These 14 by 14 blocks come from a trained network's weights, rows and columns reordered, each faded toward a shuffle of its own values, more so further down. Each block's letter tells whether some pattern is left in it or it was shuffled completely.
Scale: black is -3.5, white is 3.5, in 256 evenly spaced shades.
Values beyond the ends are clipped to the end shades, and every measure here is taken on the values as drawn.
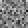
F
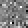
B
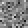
F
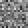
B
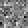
B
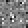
F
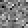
F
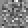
F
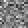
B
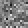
B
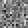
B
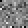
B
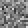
F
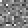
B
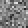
F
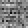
B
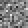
F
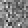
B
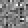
B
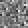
F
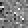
F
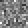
F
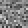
B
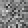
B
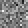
F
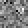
F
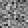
F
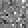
F
